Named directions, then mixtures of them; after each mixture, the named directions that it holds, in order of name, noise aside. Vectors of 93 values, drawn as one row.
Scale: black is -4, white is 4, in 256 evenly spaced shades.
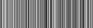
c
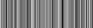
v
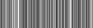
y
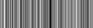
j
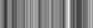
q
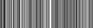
j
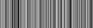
y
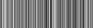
c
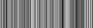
c, q, v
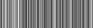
c, y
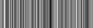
j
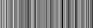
c, q, v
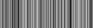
y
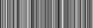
v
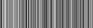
c, y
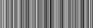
c, j, v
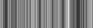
q, v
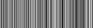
c, q, v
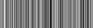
c, j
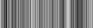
q, v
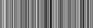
c, j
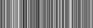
y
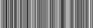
j, q, v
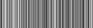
c, y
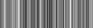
j, y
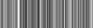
j, y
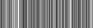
y
